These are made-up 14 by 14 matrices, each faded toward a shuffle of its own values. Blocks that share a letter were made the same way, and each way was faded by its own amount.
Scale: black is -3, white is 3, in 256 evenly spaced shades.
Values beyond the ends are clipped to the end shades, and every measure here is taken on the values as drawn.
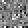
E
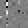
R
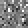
E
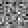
E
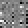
R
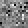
E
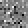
E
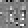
R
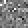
E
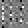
R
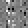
R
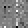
R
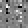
R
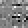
R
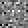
E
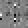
R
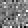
E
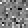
E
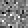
E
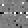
E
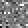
E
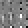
R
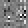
R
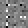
R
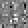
R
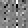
R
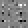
R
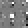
R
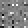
R
